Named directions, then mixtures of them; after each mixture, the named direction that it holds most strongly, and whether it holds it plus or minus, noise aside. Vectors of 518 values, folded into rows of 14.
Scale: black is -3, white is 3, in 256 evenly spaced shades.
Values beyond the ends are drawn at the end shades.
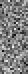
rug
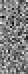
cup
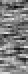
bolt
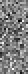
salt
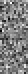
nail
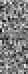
nail, plus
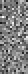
cup, minus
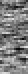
bolt, plus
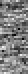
bolt, plus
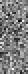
salt, plus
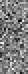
salt, plus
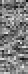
bolt, plus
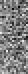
cup, plus
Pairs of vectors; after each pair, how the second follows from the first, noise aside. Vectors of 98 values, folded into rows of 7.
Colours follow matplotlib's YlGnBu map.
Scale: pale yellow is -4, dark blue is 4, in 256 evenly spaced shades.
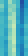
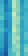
reversed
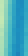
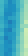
reversed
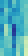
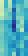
reversed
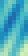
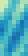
reversed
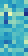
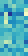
negated
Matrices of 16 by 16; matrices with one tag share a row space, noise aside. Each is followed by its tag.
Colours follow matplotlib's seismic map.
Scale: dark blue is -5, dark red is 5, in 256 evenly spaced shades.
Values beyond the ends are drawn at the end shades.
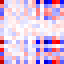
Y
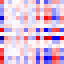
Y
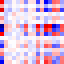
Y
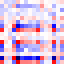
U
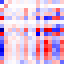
Y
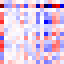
Y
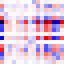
Y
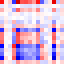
U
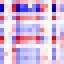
U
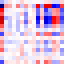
Y
